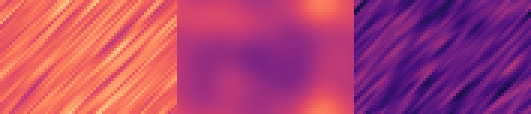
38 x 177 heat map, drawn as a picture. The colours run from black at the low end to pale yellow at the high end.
It is made of 1 by 3 panels. Panel 1,1: high, slanting up to the right. Panel 1,2: middling, smooth. Panel 1,3: low, slanting up to the right.
